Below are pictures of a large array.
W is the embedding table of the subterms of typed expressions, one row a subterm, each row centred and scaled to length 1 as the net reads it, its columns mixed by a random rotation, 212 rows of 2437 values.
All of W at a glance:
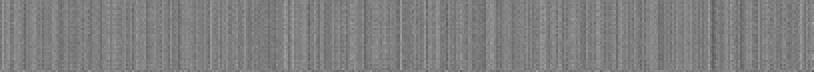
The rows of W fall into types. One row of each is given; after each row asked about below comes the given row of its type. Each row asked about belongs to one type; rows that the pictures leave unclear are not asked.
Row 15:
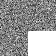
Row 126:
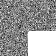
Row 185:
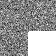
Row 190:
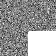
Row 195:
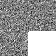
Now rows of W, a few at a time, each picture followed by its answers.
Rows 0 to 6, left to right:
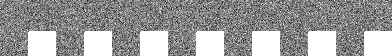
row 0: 195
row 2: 190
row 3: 195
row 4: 15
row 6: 185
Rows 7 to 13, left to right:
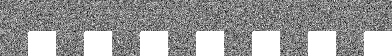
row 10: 190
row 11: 190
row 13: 195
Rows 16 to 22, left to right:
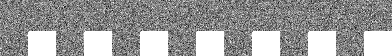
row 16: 190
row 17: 126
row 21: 190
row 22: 126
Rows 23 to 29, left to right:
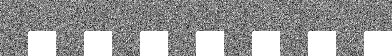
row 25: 195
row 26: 126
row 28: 126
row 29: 195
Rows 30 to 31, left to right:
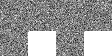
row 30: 126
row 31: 15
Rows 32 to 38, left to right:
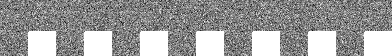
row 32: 185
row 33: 195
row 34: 190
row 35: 126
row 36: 185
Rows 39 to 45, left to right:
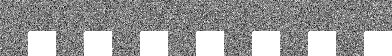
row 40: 126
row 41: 190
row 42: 126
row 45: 185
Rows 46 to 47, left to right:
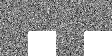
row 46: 190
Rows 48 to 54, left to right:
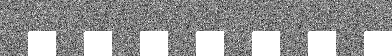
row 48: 185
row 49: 126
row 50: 15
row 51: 126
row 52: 195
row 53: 126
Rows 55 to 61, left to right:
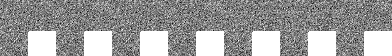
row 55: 195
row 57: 195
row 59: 195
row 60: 195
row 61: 15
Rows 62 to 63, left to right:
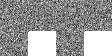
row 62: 195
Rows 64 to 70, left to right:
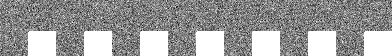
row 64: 195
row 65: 185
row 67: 126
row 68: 15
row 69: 15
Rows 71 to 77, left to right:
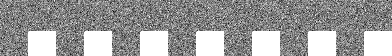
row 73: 190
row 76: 126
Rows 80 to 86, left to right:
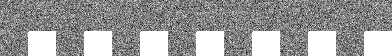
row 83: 185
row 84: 190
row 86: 185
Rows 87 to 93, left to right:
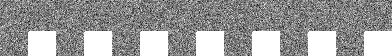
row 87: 195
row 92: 126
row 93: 190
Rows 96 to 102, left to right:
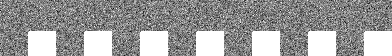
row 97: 190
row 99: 190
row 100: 126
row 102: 195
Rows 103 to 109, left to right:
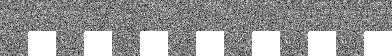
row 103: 185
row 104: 190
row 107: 195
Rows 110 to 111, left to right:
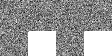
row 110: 126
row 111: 15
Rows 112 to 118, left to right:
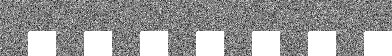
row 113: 126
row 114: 190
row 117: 185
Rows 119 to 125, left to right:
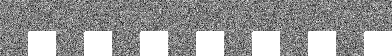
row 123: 126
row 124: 15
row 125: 185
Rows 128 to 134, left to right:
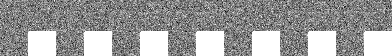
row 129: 126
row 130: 185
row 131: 185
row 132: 190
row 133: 190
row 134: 126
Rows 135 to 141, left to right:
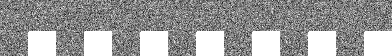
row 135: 185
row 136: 15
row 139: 190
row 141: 190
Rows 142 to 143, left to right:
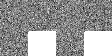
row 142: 190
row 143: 195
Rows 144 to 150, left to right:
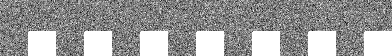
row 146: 190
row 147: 185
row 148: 195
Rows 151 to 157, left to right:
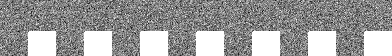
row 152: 195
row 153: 126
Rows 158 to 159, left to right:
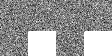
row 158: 15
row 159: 185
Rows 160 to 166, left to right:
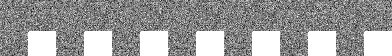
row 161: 190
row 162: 190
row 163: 190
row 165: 185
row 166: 126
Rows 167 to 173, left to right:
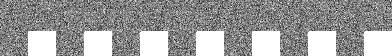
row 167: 15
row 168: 190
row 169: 126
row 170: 190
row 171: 15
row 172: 126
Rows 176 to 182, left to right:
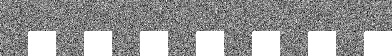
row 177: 15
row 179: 190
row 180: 190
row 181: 126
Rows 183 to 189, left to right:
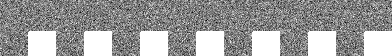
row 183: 190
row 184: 195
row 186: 195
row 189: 185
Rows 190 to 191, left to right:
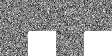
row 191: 190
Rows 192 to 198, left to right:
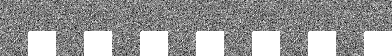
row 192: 195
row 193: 126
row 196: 126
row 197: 195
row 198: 185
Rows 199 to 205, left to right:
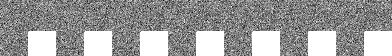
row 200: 190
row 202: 126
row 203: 126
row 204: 15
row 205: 15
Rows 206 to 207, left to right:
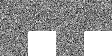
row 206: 126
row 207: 15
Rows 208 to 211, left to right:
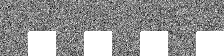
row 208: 126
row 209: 195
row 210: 195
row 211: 190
